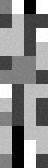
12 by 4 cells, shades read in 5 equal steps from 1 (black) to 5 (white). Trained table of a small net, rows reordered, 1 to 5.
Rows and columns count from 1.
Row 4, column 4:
4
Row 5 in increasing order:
2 3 3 4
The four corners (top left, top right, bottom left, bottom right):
3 5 3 2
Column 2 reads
5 4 4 4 3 3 2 2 2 1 1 1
